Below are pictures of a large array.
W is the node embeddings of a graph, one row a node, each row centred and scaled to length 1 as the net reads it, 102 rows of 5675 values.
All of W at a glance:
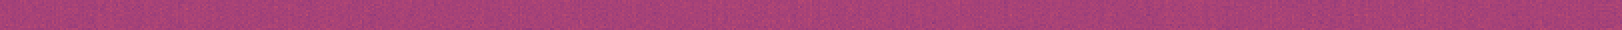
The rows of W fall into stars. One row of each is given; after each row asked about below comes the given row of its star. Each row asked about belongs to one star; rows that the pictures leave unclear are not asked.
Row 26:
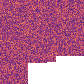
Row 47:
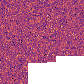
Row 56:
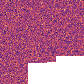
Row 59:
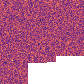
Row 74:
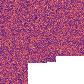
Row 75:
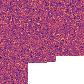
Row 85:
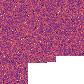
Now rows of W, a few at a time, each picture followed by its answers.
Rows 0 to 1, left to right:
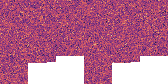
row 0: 56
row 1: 26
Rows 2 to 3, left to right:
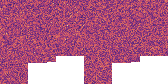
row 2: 75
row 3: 74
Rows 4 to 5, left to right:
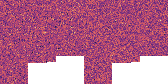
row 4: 26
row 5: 75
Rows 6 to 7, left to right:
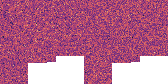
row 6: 85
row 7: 74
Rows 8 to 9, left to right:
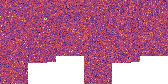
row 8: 74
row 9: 75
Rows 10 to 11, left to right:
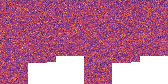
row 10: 75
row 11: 75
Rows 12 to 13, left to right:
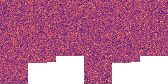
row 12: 85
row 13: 26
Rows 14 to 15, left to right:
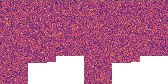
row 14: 75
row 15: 47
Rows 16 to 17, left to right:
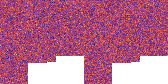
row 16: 85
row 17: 56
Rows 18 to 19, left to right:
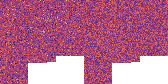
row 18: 47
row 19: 85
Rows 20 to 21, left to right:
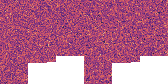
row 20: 47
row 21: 85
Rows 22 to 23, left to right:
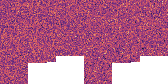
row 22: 85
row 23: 26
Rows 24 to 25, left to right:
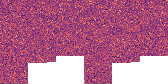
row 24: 56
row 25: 75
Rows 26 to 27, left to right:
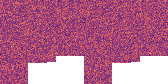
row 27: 26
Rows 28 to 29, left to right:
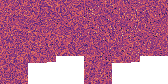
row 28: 59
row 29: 47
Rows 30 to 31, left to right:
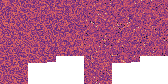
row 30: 56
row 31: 74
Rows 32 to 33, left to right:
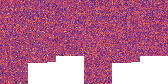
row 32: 47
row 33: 85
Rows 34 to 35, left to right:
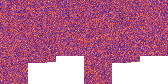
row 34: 56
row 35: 26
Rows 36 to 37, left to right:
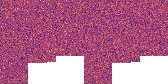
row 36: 47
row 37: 74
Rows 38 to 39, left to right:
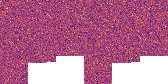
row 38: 26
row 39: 75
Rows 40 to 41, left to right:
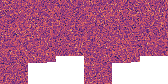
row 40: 85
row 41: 75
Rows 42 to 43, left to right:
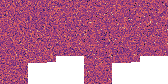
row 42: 85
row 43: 74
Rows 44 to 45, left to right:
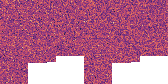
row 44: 75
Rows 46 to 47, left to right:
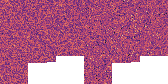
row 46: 56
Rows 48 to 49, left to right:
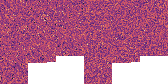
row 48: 47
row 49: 75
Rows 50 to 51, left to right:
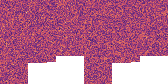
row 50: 47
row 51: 75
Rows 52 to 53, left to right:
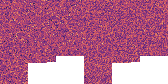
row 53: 26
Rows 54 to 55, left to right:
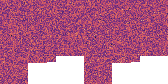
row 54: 56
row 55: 56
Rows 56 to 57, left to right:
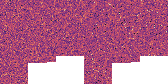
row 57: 59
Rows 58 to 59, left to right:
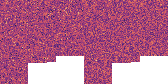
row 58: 75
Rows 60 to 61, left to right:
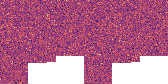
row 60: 47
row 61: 85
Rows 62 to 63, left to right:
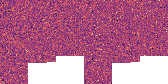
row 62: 85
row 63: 59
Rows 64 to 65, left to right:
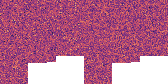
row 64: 56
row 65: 56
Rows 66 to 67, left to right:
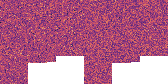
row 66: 26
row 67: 74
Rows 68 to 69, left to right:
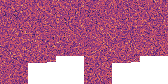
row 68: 85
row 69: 85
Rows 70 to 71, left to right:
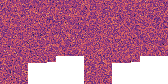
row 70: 56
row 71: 26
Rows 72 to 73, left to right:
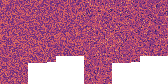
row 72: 75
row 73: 56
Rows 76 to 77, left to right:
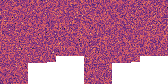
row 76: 74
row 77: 47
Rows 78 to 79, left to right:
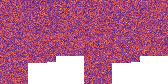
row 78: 56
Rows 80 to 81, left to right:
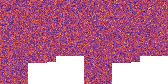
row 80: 75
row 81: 75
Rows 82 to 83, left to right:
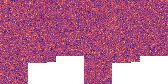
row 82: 56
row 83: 85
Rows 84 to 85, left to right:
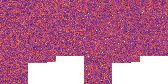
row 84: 26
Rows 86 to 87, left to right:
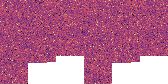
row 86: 59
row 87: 59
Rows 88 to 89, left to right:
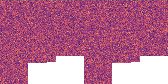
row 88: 59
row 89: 26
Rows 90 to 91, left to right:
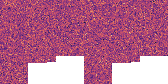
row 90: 56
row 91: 26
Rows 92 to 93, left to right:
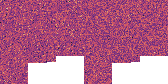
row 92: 26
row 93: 74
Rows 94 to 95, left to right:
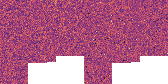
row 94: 26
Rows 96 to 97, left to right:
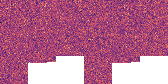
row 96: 26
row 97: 74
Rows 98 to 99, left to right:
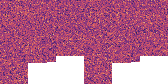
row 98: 56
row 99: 56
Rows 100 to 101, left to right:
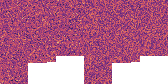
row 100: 85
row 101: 47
